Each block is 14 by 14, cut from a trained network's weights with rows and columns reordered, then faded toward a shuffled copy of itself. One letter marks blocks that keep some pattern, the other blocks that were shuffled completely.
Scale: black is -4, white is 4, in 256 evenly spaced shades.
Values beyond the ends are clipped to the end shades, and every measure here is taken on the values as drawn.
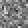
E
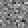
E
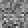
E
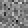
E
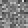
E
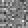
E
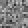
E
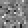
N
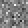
N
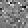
N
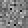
N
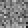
N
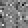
E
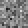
N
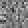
E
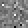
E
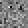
N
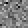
N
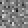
E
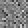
E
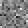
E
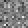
E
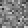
N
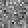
N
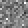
N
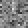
E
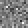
N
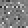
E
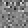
E
